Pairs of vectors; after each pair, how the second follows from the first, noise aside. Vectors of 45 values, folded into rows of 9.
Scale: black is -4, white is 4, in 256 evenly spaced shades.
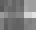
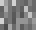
shuffled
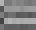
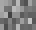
shuffled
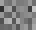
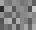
copied
